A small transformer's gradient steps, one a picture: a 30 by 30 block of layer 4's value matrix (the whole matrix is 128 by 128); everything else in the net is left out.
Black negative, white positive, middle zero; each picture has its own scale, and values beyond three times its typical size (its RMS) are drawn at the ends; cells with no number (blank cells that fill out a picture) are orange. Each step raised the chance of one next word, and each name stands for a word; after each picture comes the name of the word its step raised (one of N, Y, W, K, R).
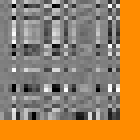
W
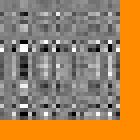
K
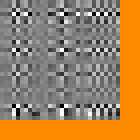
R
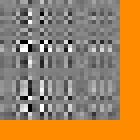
K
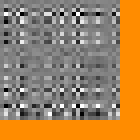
R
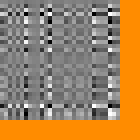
R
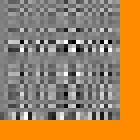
K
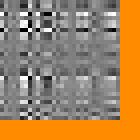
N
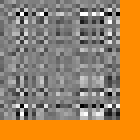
R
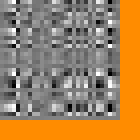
N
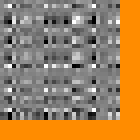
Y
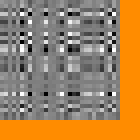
R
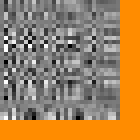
W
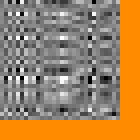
N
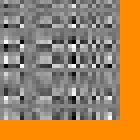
Y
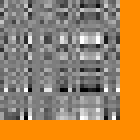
W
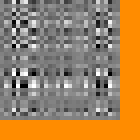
N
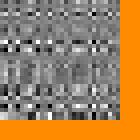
K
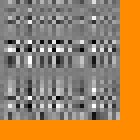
K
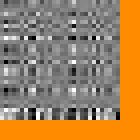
W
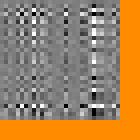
R
